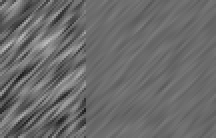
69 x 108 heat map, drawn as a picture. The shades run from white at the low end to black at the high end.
Histogram: heavy tails on both sides. Grain: diagonal, up to the right. Seam: vertical, 40% of the way across, the right part calmer.
